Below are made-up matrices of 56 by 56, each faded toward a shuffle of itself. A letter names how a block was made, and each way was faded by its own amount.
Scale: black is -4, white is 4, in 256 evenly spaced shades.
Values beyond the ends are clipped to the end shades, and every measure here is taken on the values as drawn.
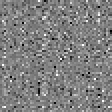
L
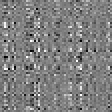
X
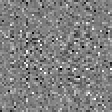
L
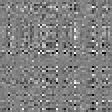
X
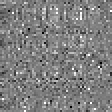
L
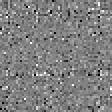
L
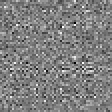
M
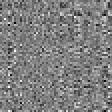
M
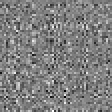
M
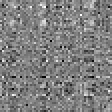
M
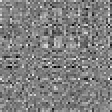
M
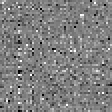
L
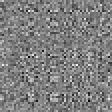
M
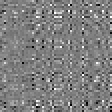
X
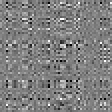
X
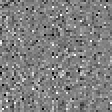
L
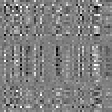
X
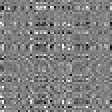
X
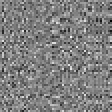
M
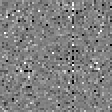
L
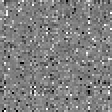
L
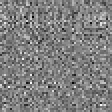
M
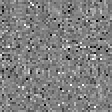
L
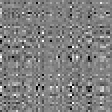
X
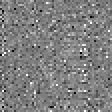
L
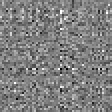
M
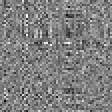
M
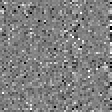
L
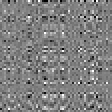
X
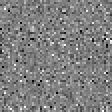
L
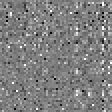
L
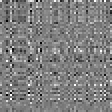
X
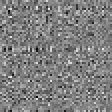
M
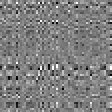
X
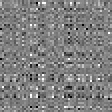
X
